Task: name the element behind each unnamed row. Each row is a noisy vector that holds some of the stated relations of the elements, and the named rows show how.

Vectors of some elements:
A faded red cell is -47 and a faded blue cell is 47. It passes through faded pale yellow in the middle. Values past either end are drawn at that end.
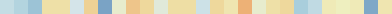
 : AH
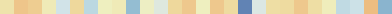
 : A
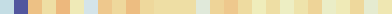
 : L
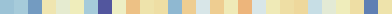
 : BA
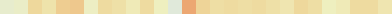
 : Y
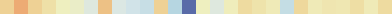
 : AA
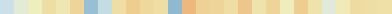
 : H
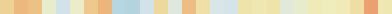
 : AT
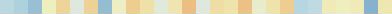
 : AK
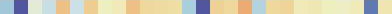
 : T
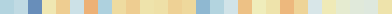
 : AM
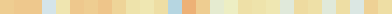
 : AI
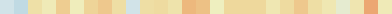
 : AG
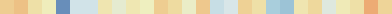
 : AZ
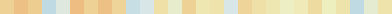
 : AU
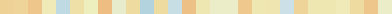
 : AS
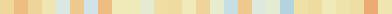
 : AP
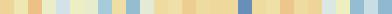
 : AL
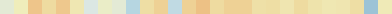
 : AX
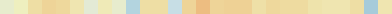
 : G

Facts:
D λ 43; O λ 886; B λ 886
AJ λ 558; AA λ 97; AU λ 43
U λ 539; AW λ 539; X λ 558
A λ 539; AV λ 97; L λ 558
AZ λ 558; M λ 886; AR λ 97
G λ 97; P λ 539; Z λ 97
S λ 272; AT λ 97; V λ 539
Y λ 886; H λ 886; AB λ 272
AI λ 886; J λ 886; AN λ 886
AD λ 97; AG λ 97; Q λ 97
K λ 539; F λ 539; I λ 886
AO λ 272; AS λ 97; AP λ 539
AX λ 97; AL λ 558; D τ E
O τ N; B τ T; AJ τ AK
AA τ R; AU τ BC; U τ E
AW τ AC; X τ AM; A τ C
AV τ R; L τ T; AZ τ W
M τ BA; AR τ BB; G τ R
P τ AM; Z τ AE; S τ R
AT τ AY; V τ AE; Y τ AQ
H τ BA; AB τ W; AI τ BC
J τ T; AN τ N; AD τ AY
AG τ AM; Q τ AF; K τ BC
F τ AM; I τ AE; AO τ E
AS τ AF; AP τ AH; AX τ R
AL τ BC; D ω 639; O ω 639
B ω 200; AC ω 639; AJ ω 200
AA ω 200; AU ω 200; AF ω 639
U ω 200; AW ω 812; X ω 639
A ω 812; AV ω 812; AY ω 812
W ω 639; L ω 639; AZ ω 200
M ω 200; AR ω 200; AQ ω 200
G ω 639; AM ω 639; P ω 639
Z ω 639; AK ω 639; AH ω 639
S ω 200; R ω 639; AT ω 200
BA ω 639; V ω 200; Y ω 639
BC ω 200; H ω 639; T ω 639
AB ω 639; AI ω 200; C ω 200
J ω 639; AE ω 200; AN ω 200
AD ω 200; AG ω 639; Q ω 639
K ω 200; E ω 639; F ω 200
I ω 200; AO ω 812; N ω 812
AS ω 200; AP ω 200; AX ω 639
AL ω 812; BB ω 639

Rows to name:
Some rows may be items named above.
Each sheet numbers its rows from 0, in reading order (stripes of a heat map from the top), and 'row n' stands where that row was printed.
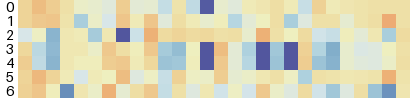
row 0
AA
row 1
AJ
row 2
W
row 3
AE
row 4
AE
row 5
AR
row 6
BC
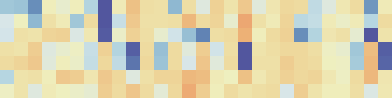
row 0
BA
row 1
W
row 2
R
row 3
AO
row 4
AO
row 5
P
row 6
O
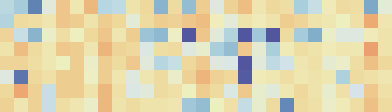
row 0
E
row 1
P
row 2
AE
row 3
F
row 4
I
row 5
Z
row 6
K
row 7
B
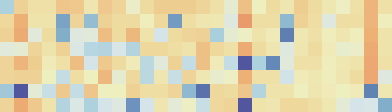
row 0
P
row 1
M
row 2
AN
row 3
AB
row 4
V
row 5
AS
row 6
T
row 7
AV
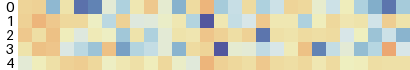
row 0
N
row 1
S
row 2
AL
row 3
AY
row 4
Y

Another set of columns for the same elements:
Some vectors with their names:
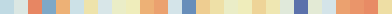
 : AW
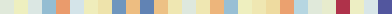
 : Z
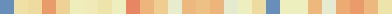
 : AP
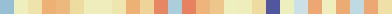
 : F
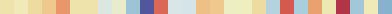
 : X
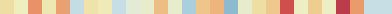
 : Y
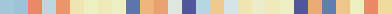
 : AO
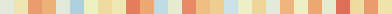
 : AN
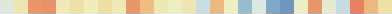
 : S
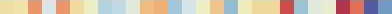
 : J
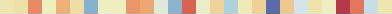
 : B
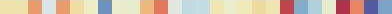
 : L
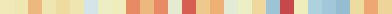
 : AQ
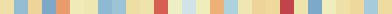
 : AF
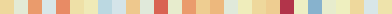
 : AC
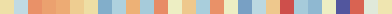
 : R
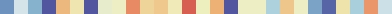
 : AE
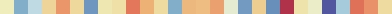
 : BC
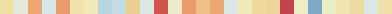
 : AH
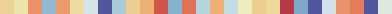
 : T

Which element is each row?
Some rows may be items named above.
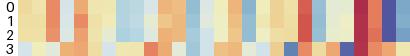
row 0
J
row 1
J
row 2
J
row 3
AU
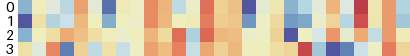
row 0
I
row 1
V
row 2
F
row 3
AY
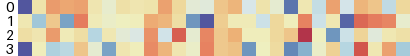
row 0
U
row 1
AL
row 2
BA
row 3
V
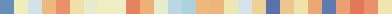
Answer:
K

